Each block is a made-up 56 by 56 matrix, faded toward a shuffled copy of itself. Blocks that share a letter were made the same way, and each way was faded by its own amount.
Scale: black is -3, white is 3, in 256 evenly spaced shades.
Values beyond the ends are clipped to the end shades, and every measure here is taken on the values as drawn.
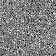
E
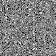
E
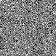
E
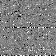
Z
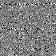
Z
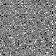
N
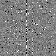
N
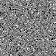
E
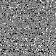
Z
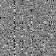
N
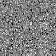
E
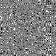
N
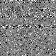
Z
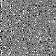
N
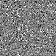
E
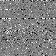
Z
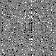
N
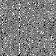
N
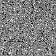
E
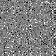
N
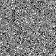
E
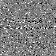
Z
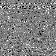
Z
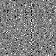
N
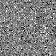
E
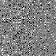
N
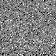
E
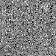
E
